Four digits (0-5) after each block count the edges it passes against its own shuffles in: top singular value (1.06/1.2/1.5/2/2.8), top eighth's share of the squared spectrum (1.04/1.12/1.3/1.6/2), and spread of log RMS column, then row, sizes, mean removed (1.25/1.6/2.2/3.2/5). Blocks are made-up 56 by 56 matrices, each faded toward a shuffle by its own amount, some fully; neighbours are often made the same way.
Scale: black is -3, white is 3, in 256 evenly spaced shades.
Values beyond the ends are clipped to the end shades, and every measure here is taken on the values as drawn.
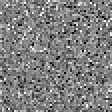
0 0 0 0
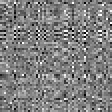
4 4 3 3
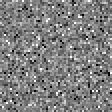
1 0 0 0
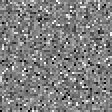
0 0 0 0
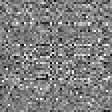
4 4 2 3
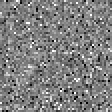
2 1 0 0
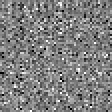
3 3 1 2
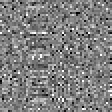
4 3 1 2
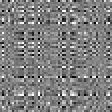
5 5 4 4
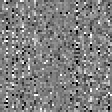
1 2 3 0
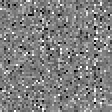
1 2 2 0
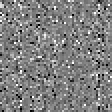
1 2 2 0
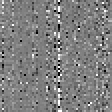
3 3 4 0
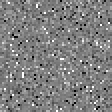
0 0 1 0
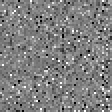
1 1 1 0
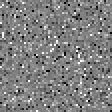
0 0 0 0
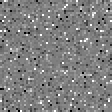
0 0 0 0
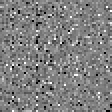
3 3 1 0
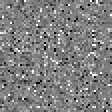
3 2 0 1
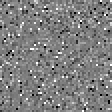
2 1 0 0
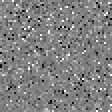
0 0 0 0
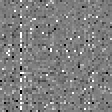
4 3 1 1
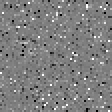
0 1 0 0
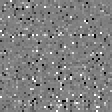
3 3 1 1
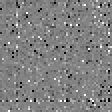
3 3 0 1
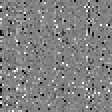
3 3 2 0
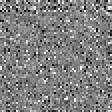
4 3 2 2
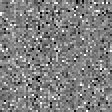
3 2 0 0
